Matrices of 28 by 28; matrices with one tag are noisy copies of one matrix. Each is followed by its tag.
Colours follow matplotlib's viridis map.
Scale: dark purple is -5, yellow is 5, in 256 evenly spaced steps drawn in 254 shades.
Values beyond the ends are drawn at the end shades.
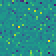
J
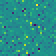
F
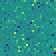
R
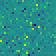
F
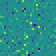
F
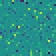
J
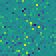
F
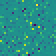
F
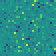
R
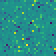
R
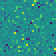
R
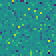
J
